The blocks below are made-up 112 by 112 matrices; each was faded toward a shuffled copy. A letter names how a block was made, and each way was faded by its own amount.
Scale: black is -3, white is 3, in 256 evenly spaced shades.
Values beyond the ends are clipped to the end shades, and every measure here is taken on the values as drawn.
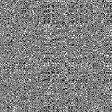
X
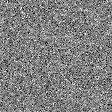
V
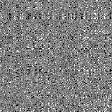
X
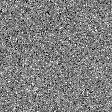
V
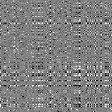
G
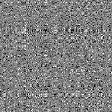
X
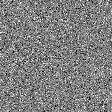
V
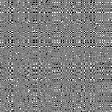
G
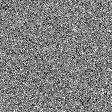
V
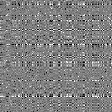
G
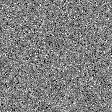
V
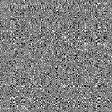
X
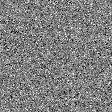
V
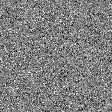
V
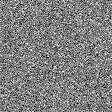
V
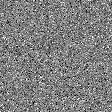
V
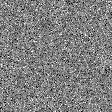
V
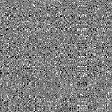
X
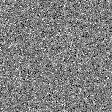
V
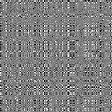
G
